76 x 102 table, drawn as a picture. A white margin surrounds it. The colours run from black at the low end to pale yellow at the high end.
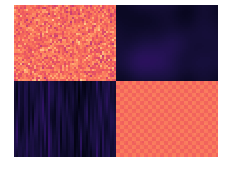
The table splits into 2 rows of 2 panels. Panel 1,1: high, fine-grained. Panel 1,2: very low, smooth, faint in contrast. Panel 2,1: very low, streaked downward, faint in contrast. Panel 2,2: high, checkered, faint in contrast.
